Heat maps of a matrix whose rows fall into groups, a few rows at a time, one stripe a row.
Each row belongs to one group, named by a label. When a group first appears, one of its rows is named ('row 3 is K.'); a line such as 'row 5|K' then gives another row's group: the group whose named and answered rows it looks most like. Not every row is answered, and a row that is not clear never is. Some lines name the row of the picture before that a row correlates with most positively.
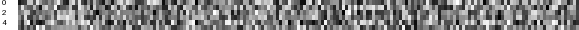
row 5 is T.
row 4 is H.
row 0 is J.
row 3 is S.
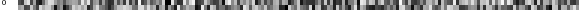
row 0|H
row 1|J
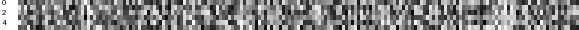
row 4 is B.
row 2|B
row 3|H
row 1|B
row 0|H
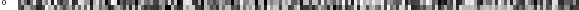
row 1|H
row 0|H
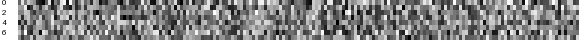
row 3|S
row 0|H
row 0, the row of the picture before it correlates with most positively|0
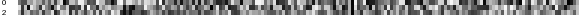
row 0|J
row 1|B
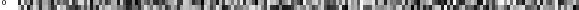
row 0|H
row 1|B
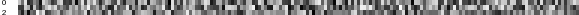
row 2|T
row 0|B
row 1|H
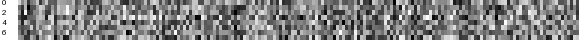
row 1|T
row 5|J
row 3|J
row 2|S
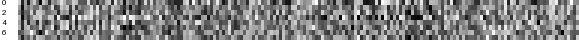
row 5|S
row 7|T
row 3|J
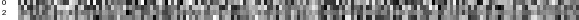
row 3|S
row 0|H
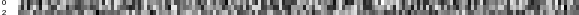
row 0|B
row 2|T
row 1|B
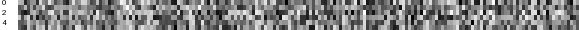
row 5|J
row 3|H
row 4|J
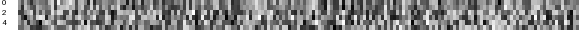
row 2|J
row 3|J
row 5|H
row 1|S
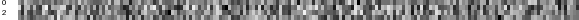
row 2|B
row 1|B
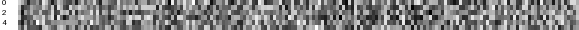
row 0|B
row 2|S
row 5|B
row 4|T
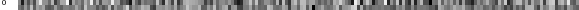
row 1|T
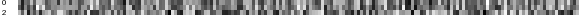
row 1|T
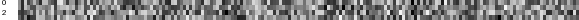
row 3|T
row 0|B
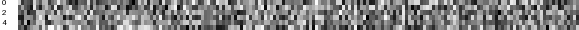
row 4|T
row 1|H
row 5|J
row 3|J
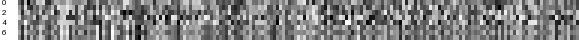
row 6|S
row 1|S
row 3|B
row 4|S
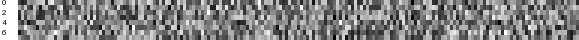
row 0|J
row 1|B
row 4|T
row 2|H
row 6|J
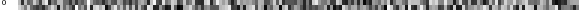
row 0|B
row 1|H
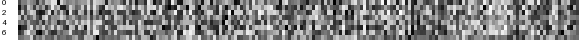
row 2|H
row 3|B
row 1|J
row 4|H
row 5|J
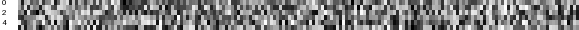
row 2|H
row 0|S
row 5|H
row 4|J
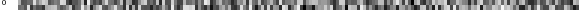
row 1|H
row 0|B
